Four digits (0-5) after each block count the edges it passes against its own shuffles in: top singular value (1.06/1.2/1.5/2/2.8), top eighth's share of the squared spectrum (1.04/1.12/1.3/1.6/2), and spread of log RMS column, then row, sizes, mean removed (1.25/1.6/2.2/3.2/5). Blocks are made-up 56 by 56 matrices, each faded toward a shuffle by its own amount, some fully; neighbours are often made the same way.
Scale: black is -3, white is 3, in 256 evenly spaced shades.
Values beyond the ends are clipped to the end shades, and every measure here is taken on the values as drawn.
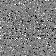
1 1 0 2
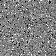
0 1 0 0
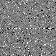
2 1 0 1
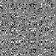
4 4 3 2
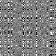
4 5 3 3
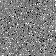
2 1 0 0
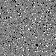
0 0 0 0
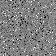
1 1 0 0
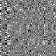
4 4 3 2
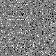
3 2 1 1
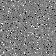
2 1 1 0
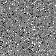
2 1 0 0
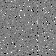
2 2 0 0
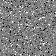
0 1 0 0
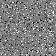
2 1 0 0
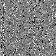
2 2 2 0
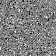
0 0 0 0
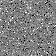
0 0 0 0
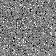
1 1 0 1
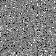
1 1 1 0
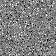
0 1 0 0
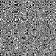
4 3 2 2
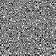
3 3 1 1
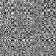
4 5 3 3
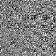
4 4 2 2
